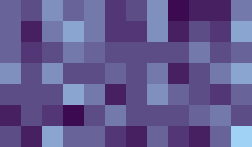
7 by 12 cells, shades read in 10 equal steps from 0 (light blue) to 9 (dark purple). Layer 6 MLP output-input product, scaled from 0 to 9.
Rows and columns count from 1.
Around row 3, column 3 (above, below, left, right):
4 3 7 4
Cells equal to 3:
6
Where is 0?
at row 7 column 12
